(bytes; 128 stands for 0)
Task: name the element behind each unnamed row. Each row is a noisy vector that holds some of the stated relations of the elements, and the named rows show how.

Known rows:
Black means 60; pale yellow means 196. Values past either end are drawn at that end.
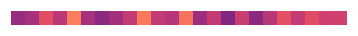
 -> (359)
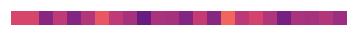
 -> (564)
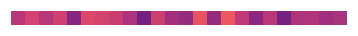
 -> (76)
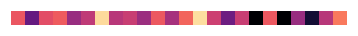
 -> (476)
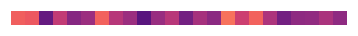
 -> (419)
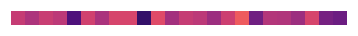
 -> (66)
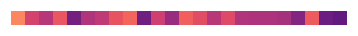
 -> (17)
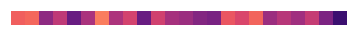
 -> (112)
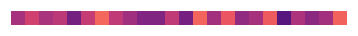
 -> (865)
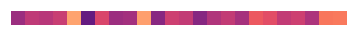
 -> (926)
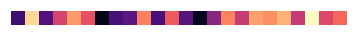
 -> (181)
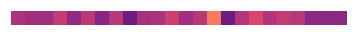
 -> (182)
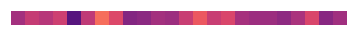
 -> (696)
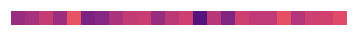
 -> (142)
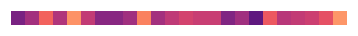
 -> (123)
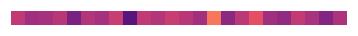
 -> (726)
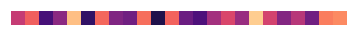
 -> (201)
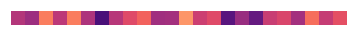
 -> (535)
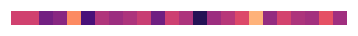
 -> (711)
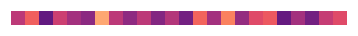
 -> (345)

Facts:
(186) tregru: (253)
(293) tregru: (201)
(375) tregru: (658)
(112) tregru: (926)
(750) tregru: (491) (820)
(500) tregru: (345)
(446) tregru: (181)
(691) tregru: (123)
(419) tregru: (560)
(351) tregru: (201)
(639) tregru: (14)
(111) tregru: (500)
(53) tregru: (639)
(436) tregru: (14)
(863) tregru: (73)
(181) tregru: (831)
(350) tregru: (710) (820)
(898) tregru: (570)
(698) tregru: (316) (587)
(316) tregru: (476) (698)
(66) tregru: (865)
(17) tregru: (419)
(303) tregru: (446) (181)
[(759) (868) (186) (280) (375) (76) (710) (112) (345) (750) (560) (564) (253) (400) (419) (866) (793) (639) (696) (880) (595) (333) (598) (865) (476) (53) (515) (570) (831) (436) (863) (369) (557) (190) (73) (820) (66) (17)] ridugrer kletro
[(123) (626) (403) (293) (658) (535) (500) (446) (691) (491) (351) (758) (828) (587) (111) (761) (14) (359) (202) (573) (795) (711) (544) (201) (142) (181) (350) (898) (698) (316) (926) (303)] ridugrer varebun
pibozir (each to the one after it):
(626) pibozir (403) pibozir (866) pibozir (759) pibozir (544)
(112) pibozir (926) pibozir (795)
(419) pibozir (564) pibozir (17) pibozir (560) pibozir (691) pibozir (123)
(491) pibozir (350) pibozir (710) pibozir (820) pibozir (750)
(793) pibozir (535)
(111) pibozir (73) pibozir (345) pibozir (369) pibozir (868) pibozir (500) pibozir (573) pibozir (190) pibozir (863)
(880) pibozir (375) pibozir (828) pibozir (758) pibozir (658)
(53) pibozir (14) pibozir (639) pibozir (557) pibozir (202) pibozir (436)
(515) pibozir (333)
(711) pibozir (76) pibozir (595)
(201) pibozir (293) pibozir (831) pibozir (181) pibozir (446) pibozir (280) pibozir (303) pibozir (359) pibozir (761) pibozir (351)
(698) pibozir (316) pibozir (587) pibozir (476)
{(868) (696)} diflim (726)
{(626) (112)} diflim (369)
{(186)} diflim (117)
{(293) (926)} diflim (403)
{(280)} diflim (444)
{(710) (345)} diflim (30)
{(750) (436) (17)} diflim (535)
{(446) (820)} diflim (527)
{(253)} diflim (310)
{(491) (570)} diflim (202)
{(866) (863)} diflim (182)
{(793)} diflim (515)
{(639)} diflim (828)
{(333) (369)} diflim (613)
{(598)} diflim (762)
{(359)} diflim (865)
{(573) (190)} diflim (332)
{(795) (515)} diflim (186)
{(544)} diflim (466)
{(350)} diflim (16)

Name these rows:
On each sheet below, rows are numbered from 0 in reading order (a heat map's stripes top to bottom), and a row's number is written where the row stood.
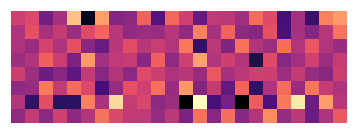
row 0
(14)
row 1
(560)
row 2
(898)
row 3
(595)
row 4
(332)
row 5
(351)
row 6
(710)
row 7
(570)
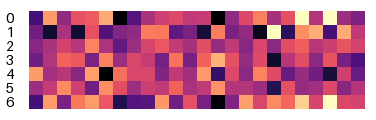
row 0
(303)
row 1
(491)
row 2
(202)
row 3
(863)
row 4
(698)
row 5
(333)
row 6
(446)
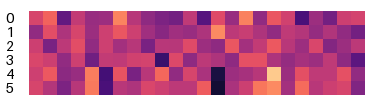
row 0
(73)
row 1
(866)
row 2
(527)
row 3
(375)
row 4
(626)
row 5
(293)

